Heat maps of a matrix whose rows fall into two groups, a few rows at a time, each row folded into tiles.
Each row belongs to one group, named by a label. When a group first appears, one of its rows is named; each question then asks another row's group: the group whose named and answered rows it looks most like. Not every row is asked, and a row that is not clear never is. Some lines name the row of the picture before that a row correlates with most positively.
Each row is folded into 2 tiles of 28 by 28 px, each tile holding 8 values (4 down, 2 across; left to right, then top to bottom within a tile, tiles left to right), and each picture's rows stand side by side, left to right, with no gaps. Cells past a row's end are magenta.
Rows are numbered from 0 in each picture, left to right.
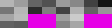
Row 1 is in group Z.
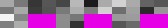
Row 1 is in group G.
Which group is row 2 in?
Z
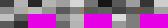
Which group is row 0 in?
G
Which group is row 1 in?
Z
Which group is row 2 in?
G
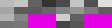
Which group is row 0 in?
Z
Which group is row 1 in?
G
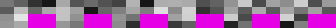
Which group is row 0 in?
Z
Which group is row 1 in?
Z
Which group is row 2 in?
G
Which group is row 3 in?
Z
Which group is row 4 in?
G
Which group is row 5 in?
G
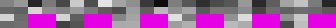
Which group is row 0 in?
G
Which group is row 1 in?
G
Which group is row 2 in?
Z
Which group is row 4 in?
Z
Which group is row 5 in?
Z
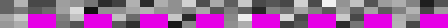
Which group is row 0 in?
Z
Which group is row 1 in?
Z
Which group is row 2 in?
G
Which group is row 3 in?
G
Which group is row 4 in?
Z
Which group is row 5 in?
G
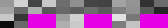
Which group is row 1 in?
Z
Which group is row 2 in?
Z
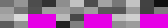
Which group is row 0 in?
Z
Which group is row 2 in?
Z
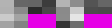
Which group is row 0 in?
Z
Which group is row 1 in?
Z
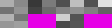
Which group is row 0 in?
Z
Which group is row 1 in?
G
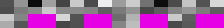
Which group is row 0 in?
G
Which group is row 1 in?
G
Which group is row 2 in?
Z
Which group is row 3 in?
G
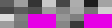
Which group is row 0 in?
G
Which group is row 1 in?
G
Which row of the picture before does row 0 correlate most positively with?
0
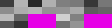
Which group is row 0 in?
G
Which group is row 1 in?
Z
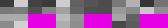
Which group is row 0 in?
Z
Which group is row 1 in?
Z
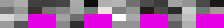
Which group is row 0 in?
Z
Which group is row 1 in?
G
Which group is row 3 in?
Z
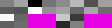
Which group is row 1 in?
G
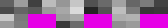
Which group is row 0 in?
G
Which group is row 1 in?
Z
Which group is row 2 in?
Z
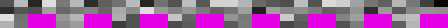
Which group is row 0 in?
G
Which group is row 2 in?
G
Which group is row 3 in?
G
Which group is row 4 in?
Z
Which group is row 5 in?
G
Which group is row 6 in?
Z
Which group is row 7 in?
Z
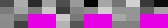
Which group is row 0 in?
G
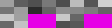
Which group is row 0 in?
Z
